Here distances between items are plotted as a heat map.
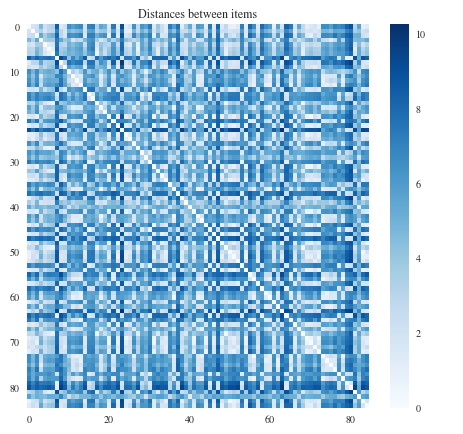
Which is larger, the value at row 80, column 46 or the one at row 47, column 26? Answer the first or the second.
the first
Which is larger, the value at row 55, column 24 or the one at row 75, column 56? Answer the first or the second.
the first
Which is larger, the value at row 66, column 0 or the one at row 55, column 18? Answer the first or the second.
the second
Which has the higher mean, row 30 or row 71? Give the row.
30
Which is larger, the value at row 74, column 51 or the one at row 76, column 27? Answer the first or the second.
the first
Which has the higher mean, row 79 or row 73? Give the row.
79
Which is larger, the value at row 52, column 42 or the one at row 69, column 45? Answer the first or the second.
the second
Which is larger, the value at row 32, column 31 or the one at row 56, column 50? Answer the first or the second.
the second
